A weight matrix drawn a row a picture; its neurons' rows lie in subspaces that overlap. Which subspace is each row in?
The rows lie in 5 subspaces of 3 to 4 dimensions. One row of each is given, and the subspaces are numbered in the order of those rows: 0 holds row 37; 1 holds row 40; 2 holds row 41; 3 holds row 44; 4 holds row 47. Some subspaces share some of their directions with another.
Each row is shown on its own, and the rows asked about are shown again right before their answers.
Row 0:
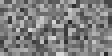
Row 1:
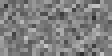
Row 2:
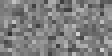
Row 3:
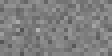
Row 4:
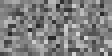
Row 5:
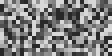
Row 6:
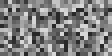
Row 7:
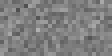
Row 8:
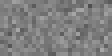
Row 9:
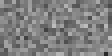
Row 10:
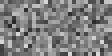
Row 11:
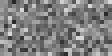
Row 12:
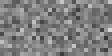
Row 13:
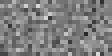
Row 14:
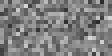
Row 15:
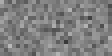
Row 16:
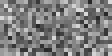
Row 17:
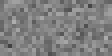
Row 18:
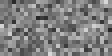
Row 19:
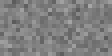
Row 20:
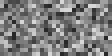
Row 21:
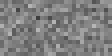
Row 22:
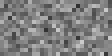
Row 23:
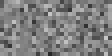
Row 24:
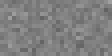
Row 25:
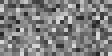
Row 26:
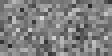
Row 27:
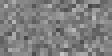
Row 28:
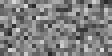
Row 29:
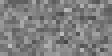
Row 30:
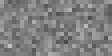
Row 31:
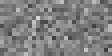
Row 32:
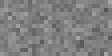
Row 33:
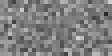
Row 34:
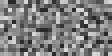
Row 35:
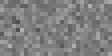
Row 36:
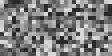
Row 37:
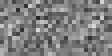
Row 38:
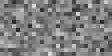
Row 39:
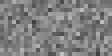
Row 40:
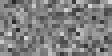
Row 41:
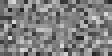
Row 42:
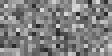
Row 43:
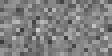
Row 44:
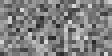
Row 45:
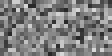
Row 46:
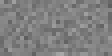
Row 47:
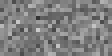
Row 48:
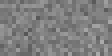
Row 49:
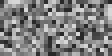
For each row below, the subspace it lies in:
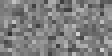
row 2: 3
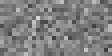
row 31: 4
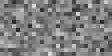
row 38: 2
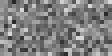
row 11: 2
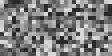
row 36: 3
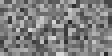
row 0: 3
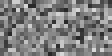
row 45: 0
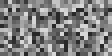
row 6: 2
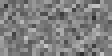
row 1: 1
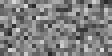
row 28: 4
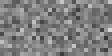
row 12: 0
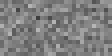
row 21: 0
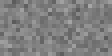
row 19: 0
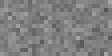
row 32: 1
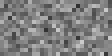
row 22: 1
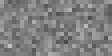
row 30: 3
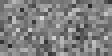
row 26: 3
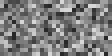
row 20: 1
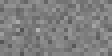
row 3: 4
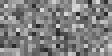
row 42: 2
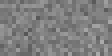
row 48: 0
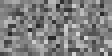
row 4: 3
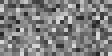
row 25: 4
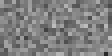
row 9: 1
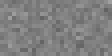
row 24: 1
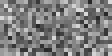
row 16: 2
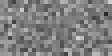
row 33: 2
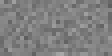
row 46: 1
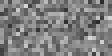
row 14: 0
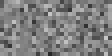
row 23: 1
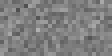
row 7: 0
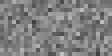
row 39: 4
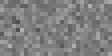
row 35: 4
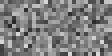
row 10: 0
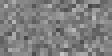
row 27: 1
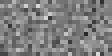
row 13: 0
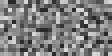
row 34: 2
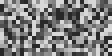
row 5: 4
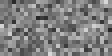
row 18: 0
